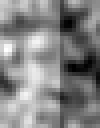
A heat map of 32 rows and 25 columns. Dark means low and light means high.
The texture is blotchy. The histogram is bell-shaped. A vertical seam about 60% of the way across splits the table, and the left part is higher. The ninth with the lowest average is the middle right.
